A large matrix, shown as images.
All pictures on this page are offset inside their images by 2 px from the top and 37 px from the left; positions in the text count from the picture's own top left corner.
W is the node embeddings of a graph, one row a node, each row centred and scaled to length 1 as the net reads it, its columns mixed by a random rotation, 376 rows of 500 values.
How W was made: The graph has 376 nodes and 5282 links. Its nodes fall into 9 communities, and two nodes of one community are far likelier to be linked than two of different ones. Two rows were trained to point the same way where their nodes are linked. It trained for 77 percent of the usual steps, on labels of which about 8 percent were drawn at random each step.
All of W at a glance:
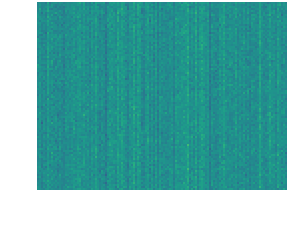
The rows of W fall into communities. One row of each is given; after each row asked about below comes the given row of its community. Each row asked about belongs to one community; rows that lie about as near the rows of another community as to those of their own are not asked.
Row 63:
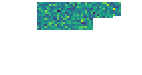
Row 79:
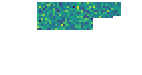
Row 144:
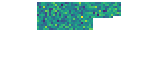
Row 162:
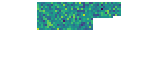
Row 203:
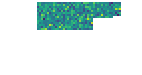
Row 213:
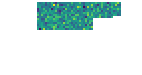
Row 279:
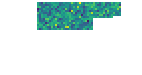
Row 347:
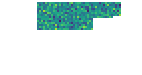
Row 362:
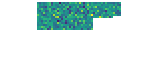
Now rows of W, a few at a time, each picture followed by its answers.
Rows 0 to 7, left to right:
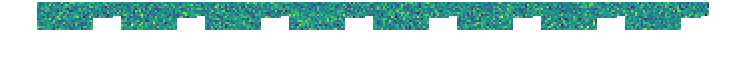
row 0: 347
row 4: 362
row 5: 279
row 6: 63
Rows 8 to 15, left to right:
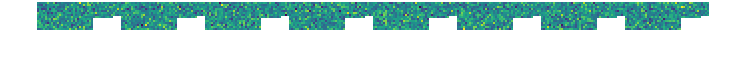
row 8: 279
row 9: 79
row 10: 203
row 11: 144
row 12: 213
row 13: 63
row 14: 162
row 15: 144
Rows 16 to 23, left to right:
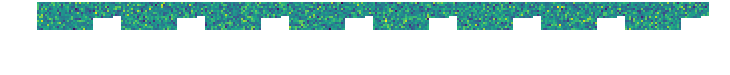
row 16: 144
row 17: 347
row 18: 279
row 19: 162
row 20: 213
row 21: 162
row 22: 162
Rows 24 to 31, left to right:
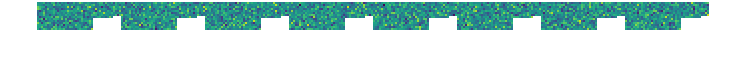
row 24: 79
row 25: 63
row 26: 79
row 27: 63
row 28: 63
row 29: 213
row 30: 203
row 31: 347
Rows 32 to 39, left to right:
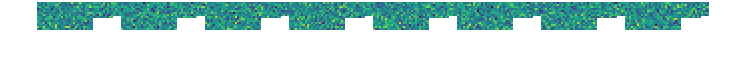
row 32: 279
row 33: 362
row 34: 213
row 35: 213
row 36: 213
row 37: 203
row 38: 63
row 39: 279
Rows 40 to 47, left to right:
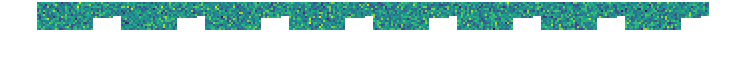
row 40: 279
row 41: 79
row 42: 362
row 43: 279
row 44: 63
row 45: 203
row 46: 162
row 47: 162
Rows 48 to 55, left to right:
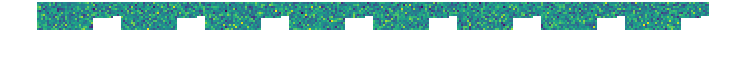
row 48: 79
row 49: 362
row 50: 347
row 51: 162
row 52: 347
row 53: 362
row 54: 213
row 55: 63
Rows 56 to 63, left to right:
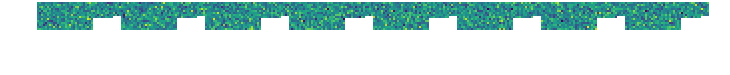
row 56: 203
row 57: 79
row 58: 63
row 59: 213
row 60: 279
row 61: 63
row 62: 144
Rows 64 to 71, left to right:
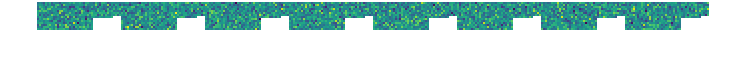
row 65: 347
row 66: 213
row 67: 162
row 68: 203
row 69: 347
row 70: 144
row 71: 347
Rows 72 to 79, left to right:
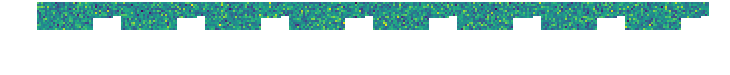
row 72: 79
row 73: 63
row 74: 144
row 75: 79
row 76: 362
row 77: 144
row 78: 79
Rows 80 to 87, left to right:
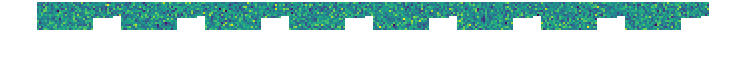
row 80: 347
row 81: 162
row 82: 279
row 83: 203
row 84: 162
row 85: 203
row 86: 213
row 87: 144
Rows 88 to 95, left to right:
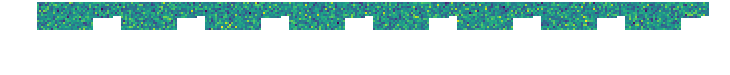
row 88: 347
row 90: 144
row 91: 203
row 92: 203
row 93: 347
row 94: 79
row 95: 203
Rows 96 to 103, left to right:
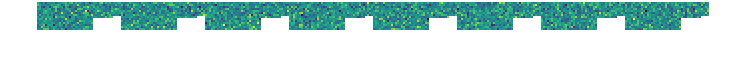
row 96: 213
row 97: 347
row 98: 63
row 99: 203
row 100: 63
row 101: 279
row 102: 144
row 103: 347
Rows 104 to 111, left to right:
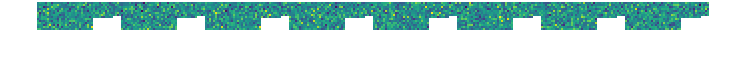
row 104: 203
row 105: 362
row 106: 203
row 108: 144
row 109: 203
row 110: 162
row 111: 347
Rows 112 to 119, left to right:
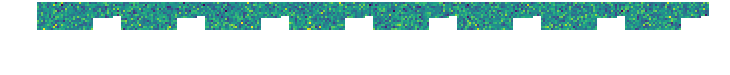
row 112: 347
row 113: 347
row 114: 279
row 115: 279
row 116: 347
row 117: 63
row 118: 347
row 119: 79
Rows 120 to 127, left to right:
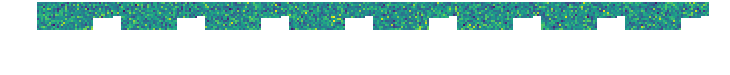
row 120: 347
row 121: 144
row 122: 79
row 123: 79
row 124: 63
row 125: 203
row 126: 79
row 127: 79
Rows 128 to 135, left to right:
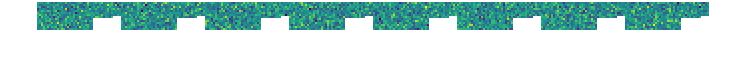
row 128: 279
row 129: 347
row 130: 144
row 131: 162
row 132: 144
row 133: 203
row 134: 79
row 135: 162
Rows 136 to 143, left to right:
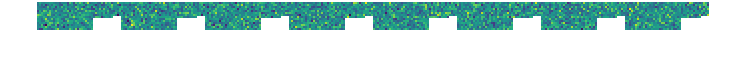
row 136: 63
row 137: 144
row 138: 203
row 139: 279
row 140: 144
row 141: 213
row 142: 144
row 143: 203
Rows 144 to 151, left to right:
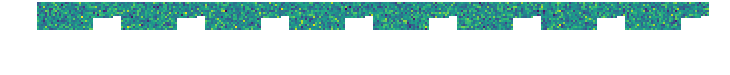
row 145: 162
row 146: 347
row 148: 213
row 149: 162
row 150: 144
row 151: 203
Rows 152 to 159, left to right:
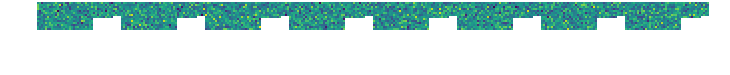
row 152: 144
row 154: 63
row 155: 362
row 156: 63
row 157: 79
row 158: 362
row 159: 279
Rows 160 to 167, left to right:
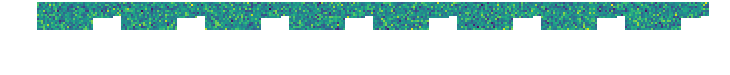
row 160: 347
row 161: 63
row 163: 162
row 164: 144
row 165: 213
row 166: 79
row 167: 213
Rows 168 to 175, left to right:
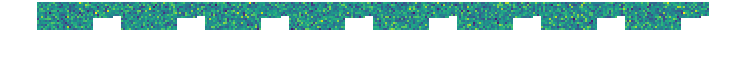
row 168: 144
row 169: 347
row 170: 279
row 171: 213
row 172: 279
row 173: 203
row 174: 63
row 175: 144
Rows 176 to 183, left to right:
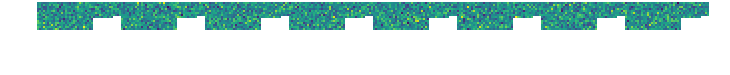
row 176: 279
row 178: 213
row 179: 79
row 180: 213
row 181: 279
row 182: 347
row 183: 162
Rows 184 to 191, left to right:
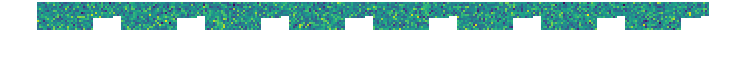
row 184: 144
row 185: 362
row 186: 213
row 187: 203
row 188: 79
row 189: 347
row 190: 362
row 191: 162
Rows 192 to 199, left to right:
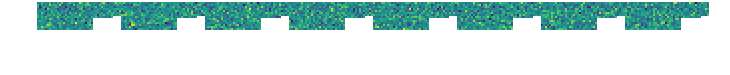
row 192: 203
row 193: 63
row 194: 162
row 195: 347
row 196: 162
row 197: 144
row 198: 213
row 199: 203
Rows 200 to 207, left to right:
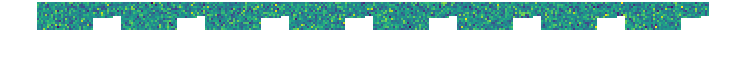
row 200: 347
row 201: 362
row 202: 79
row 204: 213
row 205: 213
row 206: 203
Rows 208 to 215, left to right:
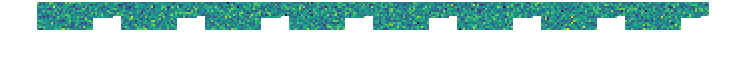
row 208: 162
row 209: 213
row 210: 362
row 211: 362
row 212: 279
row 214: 79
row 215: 347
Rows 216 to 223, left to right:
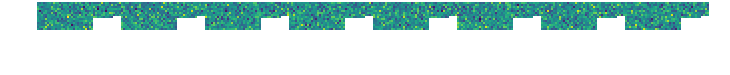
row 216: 144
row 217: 279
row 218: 347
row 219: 203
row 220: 347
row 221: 279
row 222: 279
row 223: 162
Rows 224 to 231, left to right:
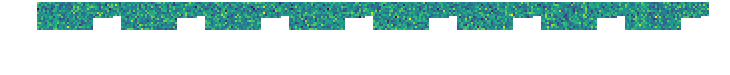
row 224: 279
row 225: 162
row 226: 144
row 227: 347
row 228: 162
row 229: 213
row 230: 203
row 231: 144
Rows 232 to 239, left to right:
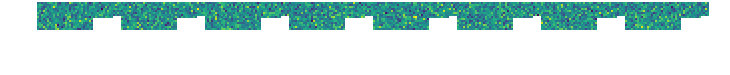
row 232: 162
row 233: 347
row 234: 144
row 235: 279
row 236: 162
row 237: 203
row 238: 213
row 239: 213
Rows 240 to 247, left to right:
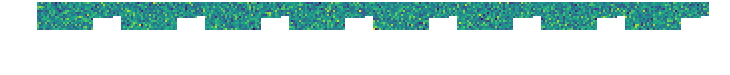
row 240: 79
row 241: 63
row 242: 162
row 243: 79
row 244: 347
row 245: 162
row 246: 347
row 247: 203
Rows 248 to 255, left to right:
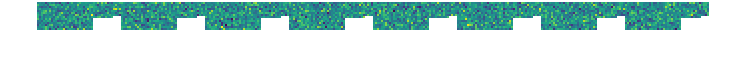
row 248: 213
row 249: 162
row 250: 203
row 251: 213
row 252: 203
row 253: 63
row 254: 213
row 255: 203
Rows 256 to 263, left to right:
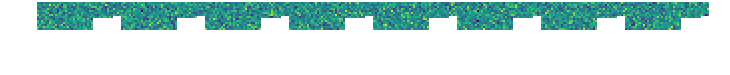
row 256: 347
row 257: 203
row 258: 79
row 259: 162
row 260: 203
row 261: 362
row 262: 63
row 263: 63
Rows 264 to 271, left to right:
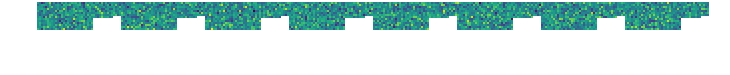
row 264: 362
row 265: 162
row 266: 144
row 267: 347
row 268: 347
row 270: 213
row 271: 162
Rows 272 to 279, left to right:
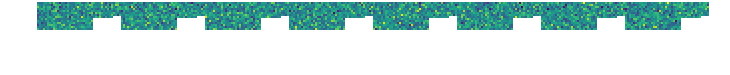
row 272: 144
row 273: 362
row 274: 347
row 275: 362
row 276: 362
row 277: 79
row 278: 144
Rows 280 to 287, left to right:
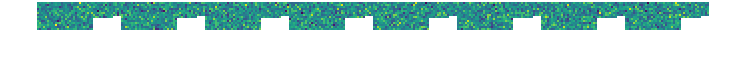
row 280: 279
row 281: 63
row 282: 362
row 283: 347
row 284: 79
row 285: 162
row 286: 144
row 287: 362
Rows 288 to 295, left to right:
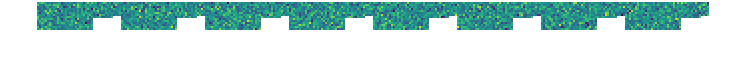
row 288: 203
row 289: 362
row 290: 362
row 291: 279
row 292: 347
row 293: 162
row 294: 63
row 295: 203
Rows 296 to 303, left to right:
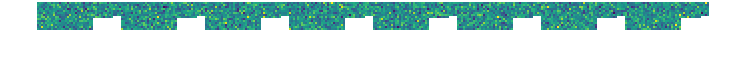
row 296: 213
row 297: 362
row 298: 279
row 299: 279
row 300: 63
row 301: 347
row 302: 79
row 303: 213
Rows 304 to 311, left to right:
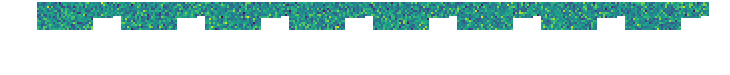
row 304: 362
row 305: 279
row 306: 279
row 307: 347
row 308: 213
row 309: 144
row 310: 144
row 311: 144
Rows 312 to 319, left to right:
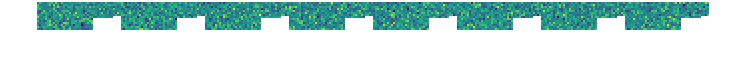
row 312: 162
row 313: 213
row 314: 213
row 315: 79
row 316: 362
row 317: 203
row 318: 347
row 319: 79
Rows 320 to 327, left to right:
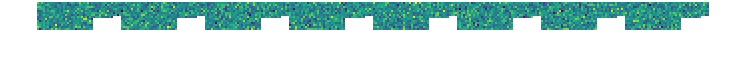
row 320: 79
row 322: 347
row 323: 162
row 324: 162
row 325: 203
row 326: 347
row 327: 213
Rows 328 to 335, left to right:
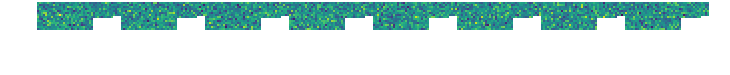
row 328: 63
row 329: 162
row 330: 279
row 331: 63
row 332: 203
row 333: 279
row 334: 203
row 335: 279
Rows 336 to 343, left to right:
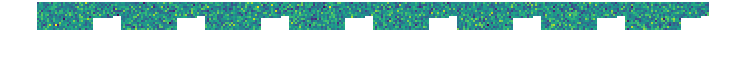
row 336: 203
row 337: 362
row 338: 79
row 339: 203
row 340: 362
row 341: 213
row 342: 203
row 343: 162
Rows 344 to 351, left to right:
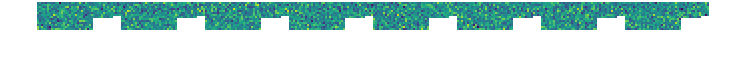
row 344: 362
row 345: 347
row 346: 347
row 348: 362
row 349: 347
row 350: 79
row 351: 63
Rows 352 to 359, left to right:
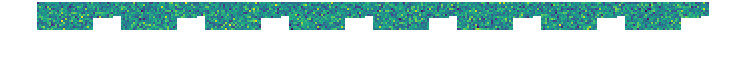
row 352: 362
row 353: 203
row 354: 79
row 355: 213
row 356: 162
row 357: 162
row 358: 63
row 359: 213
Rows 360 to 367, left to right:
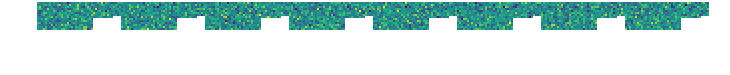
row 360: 79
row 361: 162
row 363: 79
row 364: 362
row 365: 63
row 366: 203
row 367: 213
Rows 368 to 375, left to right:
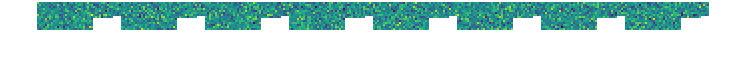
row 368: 213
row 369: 162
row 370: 203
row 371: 213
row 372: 347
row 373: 79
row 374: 347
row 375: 362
